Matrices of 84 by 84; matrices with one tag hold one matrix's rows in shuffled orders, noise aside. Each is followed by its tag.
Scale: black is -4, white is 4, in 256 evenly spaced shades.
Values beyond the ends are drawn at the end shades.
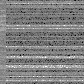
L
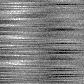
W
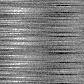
W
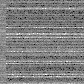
L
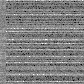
L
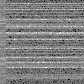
L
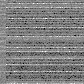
L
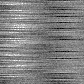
W
